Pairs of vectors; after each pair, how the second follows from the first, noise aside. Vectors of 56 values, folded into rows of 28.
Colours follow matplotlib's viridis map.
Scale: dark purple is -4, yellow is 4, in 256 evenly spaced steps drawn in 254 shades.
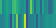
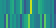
shuffled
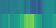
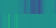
partly zeroed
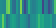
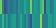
shuffled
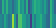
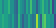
wrapped around
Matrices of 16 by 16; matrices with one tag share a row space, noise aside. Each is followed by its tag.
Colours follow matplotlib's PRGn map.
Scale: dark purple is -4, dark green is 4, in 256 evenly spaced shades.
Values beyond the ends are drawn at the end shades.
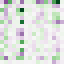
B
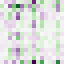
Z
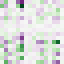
B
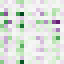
B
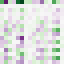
B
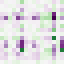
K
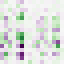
B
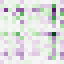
K
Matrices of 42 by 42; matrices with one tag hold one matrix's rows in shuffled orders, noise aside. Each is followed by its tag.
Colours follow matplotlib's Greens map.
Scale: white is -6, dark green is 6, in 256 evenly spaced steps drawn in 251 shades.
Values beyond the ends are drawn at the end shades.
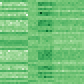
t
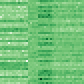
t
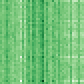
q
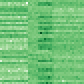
t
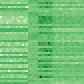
t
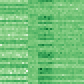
t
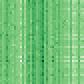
q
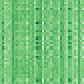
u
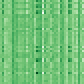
u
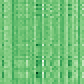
u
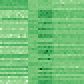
t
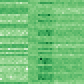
t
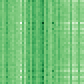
q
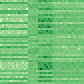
t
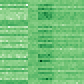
t
